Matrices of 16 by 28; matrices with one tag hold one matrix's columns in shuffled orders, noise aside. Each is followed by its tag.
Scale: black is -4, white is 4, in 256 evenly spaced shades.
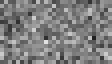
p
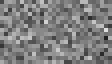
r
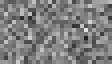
r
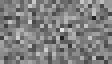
r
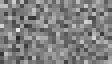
r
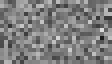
r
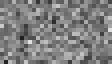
p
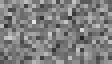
r
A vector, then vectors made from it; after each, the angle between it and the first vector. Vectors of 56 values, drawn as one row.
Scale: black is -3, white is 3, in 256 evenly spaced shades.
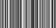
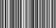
nearly parallel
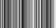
partly opposed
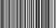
orthogonal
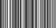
partly aligned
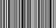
nearly opposite
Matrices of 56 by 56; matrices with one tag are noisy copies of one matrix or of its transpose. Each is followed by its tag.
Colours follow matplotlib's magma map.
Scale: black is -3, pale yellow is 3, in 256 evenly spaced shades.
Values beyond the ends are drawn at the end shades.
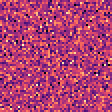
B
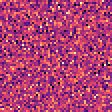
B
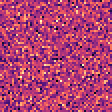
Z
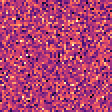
Z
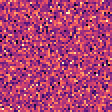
B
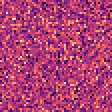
Z
